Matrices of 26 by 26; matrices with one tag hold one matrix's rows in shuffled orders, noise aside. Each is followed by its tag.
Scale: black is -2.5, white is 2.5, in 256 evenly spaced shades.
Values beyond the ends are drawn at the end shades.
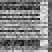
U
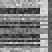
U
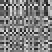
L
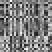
L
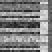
U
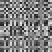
L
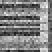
U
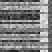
U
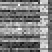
U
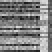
U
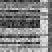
U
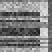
U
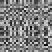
L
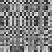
L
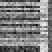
U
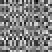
L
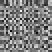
L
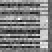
U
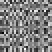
L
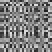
L
